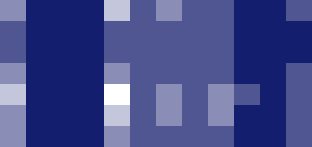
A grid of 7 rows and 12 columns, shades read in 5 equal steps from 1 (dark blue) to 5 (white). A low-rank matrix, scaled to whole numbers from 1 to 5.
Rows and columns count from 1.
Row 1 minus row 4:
0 0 0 0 1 0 1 0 0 0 0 0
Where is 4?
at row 1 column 5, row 5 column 1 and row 6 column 5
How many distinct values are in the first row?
4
